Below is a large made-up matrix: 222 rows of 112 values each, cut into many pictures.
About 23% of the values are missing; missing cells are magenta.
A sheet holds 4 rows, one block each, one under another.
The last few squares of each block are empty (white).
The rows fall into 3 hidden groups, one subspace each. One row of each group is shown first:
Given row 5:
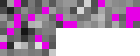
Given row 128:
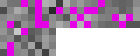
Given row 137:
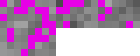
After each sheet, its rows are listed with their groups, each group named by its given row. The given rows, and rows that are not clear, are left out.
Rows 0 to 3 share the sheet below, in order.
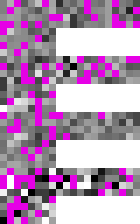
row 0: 137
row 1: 128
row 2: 137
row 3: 128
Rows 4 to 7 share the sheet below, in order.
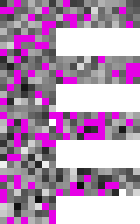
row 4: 128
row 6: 128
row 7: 5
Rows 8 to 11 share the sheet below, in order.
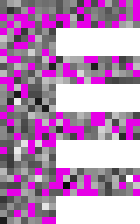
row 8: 5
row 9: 128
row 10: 5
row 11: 137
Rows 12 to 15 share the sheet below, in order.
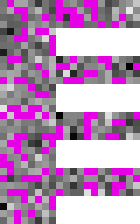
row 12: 137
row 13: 137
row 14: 137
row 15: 5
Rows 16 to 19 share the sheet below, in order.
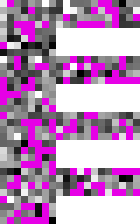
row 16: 128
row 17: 5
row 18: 5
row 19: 5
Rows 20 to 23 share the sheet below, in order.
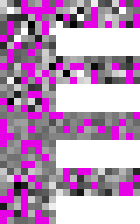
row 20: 5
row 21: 128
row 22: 128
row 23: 5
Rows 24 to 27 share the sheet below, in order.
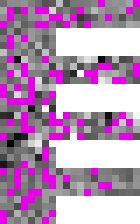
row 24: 128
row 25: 5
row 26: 137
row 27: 128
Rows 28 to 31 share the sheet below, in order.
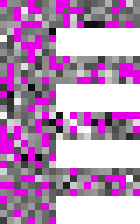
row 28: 5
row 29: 5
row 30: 128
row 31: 137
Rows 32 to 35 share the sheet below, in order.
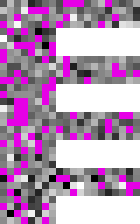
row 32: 5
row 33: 128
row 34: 5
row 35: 128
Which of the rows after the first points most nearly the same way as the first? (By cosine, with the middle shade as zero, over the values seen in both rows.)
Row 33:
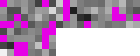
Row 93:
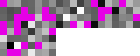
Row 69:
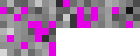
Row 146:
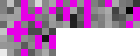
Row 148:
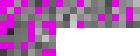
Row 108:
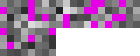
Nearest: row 93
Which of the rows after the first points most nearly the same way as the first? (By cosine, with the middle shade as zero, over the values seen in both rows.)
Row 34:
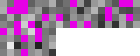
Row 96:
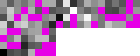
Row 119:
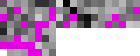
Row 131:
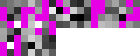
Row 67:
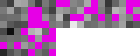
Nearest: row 96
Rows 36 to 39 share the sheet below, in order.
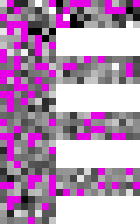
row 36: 137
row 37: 5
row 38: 5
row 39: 5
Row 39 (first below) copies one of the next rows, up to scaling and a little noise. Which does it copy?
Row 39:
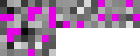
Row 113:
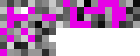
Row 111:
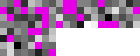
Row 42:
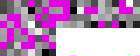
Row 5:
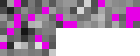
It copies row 5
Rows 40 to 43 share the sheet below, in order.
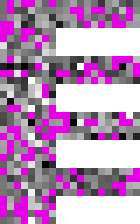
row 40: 5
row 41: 5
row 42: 5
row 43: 5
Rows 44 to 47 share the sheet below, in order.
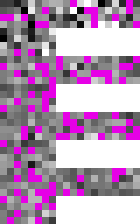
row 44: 5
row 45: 5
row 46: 5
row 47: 5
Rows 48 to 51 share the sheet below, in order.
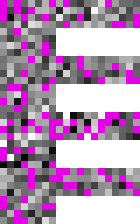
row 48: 128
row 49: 128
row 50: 128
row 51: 128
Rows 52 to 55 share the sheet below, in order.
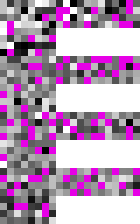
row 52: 128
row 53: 5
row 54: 137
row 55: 5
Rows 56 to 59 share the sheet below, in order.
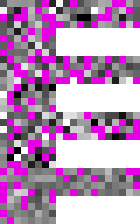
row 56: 128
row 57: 5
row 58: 128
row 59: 137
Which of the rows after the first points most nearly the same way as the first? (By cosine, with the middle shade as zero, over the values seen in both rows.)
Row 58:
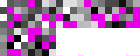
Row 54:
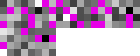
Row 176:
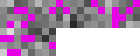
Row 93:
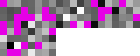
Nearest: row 93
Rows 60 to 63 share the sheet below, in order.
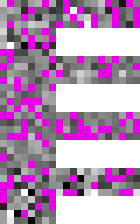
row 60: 128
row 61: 128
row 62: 5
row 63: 5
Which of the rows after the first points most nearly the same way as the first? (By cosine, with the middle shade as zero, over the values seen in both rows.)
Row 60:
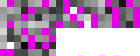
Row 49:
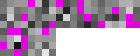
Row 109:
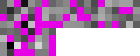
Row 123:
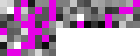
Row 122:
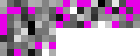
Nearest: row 122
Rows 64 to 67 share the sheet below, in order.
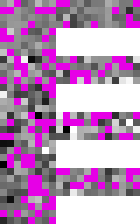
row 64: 137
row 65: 5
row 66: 137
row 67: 137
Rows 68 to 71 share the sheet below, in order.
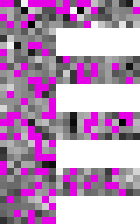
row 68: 5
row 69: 137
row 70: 5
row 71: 137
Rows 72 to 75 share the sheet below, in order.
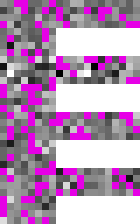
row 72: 128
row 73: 128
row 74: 137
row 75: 137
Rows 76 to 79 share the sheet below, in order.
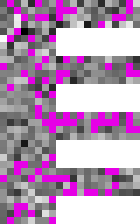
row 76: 5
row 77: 137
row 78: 5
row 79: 5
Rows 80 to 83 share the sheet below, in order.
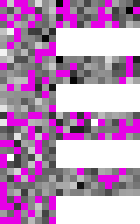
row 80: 137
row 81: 137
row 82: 128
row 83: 5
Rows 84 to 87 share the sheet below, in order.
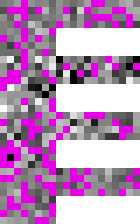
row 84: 5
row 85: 137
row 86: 128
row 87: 137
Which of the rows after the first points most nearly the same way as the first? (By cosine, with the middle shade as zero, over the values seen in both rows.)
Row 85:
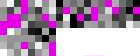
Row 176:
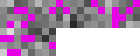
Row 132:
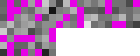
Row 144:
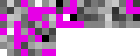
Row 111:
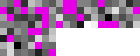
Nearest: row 176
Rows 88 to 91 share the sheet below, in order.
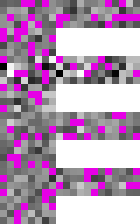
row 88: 5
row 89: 128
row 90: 5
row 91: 128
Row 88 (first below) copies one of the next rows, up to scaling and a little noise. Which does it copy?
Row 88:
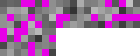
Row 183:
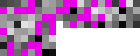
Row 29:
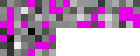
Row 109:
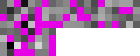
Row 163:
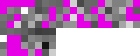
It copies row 183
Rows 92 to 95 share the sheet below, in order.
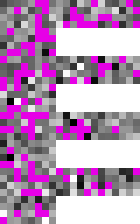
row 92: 5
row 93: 5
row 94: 128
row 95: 5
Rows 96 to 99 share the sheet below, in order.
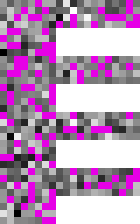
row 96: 128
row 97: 137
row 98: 128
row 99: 5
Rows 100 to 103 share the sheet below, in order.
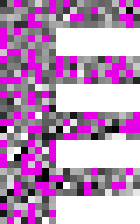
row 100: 137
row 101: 5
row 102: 128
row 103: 128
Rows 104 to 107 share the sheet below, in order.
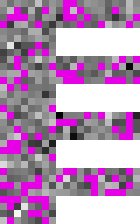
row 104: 128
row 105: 137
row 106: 137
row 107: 128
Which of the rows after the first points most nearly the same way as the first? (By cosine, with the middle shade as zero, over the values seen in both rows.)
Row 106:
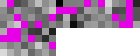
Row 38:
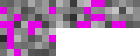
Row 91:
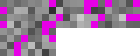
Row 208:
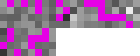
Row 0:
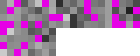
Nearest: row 0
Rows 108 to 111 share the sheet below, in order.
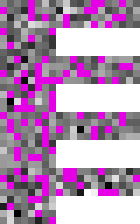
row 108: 128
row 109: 5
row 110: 5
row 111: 5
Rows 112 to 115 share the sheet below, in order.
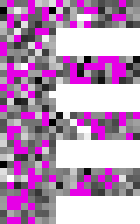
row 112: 128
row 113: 5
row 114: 128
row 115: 5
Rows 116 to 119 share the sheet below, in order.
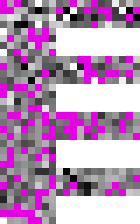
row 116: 137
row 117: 5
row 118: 5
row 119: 128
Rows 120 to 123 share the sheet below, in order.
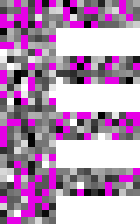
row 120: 128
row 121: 5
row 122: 5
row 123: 5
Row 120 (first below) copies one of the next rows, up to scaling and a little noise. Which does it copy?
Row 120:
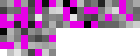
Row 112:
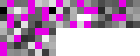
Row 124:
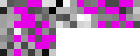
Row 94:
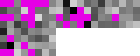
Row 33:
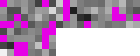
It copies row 94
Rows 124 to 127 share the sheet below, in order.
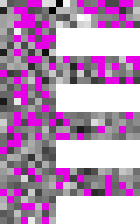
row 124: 128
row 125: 5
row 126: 128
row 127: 5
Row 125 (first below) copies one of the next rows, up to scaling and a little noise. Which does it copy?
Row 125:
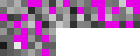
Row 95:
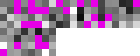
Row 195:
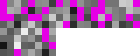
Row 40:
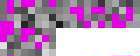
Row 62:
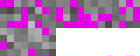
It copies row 195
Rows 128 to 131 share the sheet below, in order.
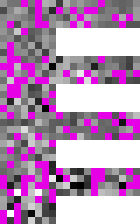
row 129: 128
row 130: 5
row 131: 128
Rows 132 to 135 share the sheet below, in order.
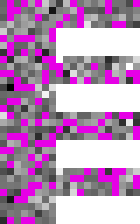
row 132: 128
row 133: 137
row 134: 137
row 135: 137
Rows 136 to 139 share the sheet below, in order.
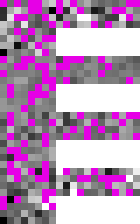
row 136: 128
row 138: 128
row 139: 137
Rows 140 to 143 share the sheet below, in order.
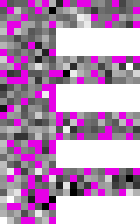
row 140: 128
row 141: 137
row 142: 137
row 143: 137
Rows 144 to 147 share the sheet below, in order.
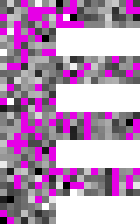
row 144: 137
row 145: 128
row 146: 137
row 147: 137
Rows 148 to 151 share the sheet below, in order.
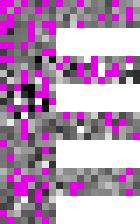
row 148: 137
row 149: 5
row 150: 5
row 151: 5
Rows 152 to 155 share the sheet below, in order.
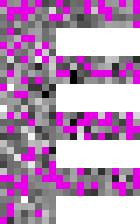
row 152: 128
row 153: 137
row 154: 5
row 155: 5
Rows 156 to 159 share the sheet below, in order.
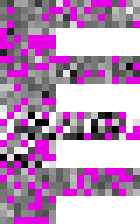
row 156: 137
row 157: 137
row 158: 128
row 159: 5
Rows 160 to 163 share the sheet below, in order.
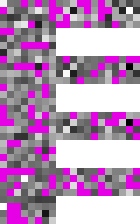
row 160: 137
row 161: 137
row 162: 137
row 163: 5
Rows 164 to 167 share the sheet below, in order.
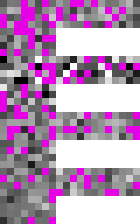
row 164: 5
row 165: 137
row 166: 5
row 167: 137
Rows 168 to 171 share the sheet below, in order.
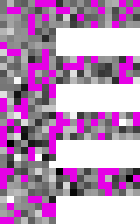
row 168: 137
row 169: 5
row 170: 5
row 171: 137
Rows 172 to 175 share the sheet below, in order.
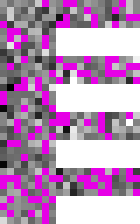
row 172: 128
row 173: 137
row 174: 137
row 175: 137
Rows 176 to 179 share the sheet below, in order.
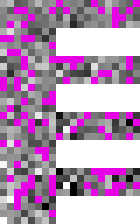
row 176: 137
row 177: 128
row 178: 137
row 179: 137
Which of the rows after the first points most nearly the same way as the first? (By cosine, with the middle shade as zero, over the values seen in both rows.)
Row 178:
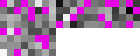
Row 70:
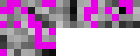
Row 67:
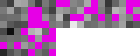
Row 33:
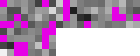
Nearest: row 33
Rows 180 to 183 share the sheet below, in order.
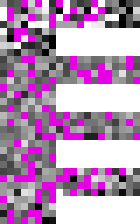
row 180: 128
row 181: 128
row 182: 5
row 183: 5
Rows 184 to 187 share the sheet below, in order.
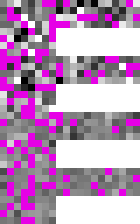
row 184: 5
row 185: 5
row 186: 137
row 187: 128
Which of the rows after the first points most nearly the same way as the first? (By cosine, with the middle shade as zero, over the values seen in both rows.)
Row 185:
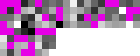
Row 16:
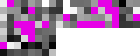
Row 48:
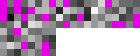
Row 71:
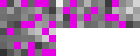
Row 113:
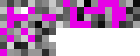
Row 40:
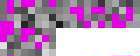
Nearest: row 40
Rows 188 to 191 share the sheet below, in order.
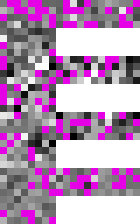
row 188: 5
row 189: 128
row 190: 137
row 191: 128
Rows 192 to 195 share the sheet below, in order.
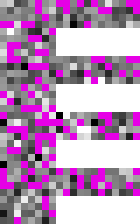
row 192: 137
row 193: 5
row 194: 128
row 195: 5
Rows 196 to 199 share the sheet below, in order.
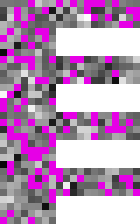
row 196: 128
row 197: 5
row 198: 128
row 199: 137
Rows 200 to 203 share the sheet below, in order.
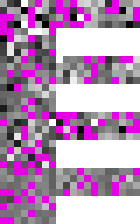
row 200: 5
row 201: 137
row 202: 128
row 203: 137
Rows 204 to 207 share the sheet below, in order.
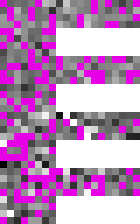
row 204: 128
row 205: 5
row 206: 128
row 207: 128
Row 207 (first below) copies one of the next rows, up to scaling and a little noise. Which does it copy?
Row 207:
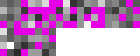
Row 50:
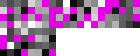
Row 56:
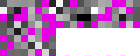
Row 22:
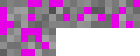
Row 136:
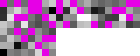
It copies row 50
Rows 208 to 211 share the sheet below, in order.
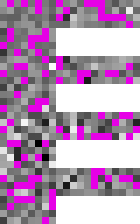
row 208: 137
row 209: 128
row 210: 5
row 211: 137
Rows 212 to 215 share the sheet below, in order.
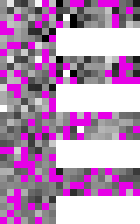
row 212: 137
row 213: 137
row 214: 5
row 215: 137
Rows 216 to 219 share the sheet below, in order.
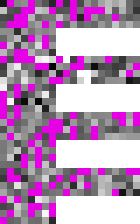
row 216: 128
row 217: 128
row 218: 128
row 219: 5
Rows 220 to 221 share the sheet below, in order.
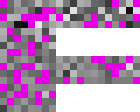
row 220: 137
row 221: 137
